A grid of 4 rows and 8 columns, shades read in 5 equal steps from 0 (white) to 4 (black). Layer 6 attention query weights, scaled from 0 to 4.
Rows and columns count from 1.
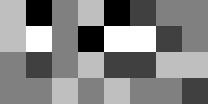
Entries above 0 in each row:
8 5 8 8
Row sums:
19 12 16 15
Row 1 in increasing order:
1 1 2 2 2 3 4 4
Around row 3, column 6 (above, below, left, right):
0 2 3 1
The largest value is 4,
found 3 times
